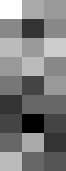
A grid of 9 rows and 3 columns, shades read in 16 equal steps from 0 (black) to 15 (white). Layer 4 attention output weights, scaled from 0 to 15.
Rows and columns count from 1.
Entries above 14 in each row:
1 0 0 0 0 0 0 0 0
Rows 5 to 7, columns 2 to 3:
4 9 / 6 6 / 0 4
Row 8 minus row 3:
-5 1 -9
